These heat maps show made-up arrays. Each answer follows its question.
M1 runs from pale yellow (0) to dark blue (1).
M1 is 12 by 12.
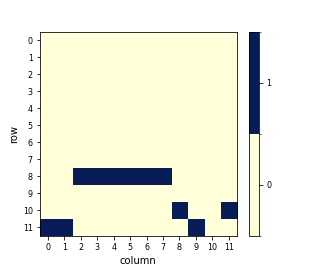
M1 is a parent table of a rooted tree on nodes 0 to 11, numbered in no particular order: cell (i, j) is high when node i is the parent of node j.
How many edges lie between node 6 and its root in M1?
2
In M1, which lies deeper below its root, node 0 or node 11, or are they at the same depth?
node 0
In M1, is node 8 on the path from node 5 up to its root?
yes
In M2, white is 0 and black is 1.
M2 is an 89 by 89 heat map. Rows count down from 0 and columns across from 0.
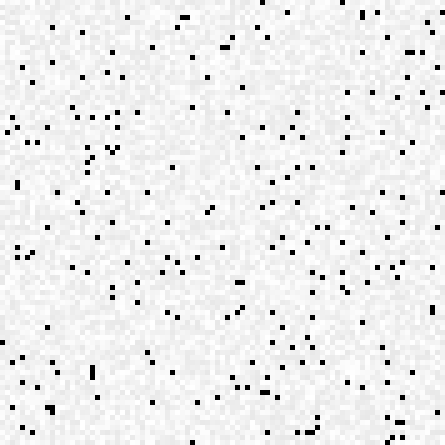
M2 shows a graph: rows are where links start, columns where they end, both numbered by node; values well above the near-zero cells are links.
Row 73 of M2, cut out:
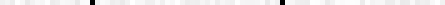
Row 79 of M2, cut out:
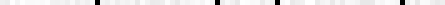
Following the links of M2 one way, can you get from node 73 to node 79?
yes
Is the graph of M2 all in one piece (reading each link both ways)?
no
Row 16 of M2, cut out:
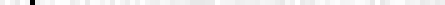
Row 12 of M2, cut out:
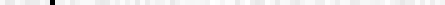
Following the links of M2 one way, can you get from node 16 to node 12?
no
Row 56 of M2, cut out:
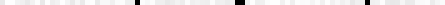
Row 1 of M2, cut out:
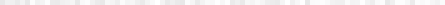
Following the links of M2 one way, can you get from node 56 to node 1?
no
